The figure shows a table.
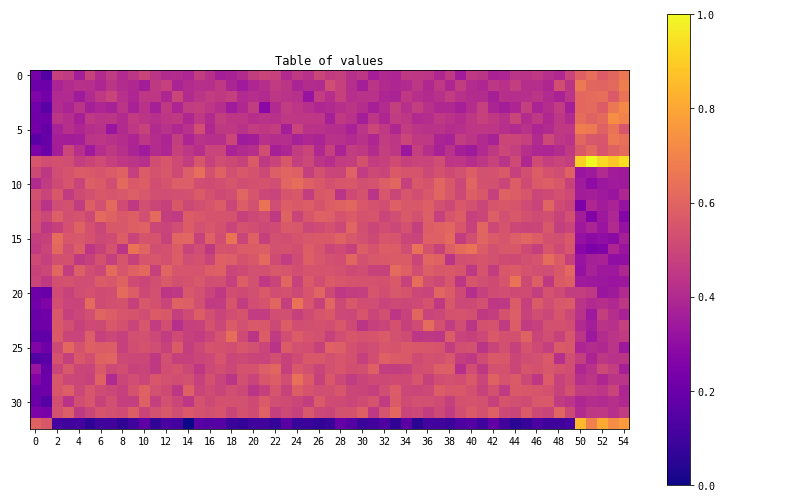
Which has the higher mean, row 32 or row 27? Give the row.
27
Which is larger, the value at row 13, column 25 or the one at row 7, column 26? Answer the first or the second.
the first
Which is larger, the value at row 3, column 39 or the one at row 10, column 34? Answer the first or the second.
the second
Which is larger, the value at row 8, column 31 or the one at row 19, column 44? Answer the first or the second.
the second
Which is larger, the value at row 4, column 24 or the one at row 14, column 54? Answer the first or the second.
the first
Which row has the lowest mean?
32
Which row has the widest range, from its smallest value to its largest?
32
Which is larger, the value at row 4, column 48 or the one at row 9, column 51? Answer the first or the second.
the first
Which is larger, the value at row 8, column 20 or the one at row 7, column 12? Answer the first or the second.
the first
